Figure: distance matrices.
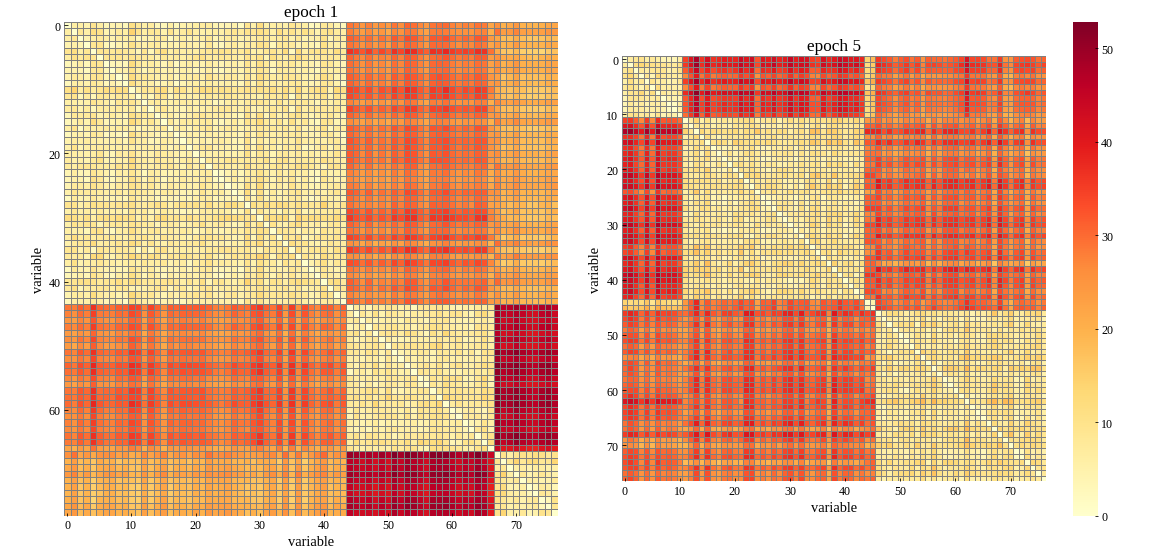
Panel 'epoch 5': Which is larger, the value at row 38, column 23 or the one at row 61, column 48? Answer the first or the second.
the first
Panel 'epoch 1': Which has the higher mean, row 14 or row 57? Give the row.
57
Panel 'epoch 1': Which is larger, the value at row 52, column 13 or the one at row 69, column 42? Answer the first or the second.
the first
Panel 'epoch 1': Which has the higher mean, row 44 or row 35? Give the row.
44
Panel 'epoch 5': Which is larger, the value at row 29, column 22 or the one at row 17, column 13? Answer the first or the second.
the second
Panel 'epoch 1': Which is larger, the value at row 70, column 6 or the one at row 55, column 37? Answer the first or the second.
the second
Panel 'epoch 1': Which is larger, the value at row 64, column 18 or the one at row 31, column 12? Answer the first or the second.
the first
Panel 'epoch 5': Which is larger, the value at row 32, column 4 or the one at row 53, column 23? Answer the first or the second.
the first
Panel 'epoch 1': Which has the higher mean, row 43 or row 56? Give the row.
56
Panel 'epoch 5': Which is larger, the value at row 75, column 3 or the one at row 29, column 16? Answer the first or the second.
the first
